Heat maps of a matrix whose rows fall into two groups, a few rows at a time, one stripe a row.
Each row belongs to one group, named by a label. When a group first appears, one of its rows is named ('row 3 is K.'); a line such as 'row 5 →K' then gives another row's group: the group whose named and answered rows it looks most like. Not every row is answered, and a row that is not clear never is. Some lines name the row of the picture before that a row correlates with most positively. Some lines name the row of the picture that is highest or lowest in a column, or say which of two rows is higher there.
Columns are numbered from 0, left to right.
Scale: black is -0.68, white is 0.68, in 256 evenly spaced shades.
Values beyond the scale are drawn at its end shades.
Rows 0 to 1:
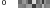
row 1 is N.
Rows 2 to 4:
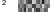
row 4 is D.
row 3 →N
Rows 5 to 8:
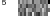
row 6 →D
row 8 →D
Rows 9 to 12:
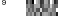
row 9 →N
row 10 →N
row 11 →D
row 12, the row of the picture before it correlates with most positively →5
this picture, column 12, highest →9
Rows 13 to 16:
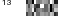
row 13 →N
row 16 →N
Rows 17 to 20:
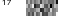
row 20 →D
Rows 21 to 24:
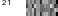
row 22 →N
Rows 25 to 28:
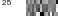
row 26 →D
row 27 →D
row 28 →N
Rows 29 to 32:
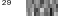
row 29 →N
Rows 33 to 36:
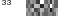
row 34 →N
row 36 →D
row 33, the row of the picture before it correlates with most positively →31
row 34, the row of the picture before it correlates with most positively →29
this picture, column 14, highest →35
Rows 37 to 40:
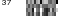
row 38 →D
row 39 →D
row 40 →D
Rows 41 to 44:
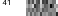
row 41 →D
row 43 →D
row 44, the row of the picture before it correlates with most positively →37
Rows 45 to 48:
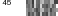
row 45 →N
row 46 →D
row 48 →D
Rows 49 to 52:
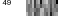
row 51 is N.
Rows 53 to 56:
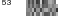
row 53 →D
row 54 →D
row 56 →D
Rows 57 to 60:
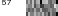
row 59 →D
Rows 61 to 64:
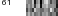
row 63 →N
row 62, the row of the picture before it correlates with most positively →57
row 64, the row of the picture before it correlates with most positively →57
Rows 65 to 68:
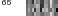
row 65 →N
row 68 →N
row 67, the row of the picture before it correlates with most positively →62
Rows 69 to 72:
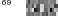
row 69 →D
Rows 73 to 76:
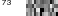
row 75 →N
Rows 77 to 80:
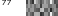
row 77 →N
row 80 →N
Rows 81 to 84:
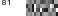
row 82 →N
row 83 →D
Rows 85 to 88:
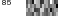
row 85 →N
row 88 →D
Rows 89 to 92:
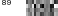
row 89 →N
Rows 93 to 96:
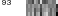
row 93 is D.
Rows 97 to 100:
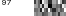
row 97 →N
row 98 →N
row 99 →D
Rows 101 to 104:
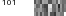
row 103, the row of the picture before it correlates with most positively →100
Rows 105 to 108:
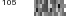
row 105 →D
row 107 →D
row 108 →N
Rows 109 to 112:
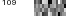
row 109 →N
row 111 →D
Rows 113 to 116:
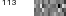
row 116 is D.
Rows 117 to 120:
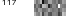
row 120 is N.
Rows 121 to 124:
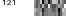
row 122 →D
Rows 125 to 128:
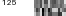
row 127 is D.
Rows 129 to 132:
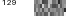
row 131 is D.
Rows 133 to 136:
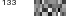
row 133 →N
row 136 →N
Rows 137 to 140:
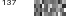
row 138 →N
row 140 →N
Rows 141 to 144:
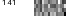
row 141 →N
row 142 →D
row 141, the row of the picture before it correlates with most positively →140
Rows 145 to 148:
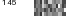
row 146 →N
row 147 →D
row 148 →N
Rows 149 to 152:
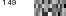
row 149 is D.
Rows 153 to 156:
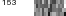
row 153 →D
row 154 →D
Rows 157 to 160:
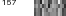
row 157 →N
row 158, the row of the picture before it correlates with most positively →156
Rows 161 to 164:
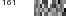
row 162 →D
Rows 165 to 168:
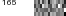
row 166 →N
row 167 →D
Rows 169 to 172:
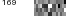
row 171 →D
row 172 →N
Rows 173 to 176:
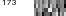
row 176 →D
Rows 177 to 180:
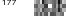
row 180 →D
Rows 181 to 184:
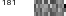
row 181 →D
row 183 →N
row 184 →D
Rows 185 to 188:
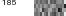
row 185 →D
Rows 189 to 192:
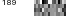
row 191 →N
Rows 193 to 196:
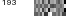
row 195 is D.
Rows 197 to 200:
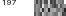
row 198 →D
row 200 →N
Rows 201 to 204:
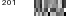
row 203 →D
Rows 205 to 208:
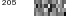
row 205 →N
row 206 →D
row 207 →N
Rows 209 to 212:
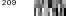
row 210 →N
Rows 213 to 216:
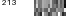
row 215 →D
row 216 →N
